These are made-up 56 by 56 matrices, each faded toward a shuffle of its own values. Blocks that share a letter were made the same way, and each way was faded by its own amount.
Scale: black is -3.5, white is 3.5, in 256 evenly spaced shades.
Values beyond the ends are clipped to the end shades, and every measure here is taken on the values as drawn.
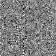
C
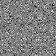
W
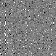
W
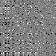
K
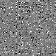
W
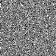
C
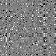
K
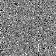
C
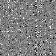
W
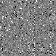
W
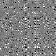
K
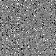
W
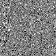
C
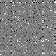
K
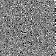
C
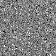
C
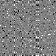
K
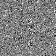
C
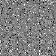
W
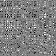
K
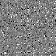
W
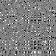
K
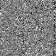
C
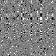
K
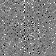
W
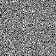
C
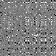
K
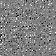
W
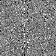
C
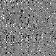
W
